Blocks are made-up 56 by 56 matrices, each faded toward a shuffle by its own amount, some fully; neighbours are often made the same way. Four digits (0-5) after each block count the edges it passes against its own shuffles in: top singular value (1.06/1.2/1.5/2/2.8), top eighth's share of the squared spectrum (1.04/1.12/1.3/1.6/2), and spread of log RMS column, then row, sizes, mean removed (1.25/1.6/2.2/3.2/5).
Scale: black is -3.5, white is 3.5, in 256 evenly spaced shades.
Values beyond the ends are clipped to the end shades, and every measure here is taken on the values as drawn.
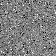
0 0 0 0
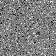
0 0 0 0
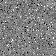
0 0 0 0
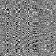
4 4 3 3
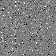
2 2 0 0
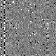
4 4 2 1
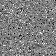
2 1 0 0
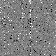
3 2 1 0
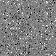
2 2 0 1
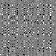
4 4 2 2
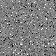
3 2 0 0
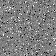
0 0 0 0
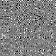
4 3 2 2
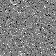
1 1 0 0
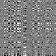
5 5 3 3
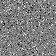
1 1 0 0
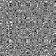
4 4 2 2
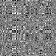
4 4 2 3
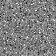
2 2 0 0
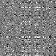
4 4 2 2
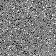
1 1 0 0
